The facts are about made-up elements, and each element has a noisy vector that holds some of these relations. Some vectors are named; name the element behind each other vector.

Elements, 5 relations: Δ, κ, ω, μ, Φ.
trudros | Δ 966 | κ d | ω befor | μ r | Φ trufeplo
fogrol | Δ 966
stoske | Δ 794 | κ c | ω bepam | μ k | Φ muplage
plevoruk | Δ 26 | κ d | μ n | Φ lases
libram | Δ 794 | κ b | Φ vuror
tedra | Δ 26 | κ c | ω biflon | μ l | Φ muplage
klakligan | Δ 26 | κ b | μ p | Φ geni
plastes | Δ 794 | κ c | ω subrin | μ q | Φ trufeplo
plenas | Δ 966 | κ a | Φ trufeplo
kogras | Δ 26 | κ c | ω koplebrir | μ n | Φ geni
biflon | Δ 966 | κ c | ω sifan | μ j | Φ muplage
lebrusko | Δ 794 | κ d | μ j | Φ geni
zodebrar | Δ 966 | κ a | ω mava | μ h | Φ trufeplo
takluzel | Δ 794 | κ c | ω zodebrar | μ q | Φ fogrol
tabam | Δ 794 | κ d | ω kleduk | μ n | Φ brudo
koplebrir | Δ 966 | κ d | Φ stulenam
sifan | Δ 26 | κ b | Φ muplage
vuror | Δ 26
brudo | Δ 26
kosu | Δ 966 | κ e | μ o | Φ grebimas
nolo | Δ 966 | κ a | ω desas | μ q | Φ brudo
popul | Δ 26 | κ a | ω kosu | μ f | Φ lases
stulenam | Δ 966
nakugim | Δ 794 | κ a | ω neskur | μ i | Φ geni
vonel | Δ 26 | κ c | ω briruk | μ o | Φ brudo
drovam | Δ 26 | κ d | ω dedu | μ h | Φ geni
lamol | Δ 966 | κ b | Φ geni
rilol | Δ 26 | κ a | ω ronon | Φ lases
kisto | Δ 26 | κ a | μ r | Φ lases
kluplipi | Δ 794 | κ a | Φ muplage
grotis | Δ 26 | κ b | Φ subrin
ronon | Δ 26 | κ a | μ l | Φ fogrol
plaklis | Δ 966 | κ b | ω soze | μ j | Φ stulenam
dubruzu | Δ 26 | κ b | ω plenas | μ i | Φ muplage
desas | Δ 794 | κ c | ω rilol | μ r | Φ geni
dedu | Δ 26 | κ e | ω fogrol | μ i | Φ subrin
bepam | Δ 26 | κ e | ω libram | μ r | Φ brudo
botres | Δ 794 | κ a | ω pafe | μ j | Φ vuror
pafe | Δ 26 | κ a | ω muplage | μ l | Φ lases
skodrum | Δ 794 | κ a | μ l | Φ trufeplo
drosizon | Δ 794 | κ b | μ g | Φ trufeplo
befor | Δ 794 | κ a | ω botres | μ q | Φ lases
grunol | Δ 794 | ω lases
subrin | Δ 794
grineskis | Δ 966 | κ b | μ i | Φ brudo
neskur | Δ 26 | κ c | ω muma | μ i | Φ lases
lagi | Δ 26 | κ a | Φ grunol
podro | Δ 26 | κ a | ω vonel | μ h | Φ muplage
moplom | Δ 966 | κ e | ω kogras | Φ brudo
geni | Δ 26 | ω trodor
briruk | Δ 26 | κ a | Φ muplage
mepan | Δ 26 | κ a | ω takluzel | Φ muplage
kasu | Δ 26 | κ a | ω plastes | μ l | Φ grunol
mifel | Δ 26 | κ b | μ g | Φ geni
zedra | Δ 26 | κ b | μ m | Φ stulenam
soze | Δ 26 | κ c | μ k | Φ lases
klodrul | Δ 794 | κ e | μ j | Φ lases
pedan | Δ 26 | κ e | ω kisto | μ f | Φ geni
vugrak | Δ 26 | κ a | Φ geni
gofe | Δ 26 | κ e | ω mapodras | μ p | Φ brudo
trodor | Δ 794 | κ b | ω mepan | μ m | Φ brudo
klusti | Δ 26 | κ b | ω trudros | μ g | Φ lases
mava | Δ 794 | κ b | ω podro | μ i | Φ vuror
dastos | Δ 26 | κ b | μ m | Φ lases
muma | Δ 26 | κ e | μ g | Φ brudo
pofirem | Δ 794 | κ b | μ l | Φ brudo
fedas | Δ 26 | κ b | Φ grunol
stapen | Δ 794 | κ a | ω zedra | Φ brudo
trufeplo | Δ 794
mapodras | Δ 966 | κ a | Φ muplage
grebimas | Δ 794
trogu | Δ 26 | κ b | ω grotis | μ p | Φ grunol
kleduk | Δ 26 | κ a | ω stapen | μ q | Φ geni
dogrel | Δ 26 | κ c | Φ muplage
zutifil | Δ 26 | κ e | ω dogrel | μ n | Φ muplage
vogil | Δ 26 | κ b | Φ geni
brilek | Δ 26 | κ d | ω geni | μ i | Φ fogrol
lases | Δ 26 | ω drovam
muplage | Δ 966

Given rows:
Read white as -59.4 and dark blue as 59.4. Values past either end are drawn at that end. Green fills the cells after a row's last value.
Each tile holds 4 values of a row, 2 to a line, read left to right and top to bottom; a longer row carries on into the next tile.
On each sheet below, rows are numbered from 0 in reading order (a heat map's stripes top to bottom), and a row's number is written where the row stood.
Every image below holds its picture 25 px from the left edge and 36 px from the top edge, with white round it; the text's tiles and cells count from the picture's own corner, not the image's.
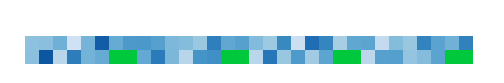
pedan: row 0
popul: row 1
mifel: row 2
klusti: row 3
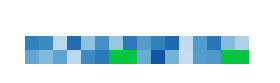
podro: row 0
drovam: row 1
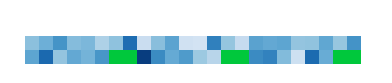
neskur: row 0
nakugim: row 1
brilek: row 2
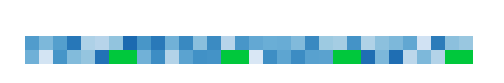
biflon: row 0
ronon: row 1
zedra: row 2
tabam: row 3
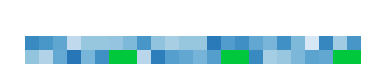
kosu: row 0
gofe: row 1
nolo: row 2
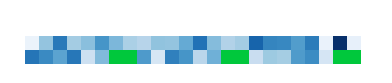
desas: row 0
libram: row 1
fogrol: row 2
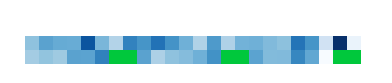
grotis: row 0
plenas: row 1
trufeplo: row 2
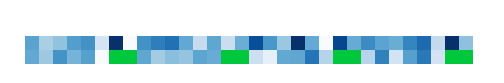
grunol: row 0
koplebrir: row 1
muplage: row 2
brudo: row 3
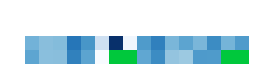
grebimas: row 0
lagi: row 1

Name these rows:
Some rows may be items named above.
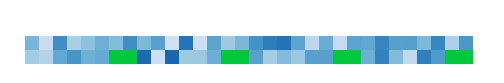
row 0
plaklis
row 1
kluplipi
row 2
koplebrir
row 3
plevoruk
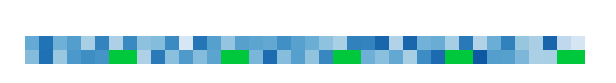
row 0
kisto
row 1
vogil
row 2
soze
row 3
briruk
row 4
lebrusko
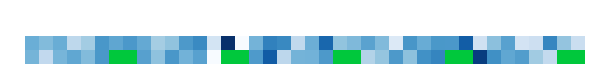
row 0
moplom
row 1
grunol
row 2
vugrak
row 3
zutifil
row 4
nakugim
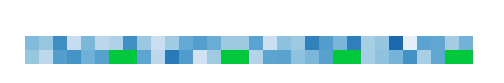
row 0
grineskis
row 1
drosizon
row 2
klusti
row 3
lamol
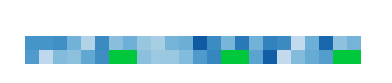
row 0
zodebrar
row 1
trogu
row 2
vugrak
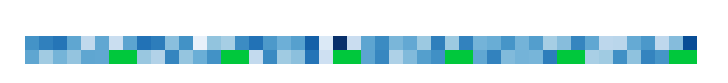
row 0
koplebrir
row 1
mapodras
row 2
lases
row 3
rilol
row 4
vonel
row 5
dubruzu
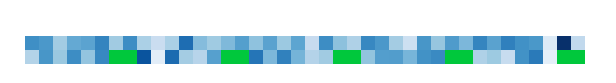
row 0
muma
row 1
stoske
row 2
stapen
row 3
dedu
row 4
stulenam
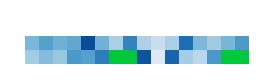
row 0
grotis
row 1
stoske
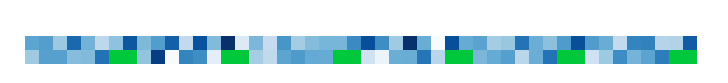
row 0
dogrel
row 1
geni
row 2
plaklis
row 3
muplage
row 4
tedra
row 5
sifan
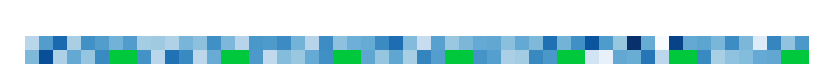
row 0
kogras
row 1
klodrul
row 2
zodebrar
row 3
trudros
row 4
kasu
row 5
muplage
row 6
nolo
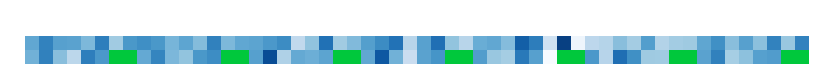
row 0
plevoruk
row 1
pafe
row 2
kleduk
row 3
drovam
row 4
subrin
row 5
mava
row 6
rilol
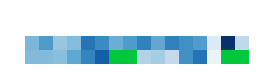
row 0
bepam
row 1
stulenam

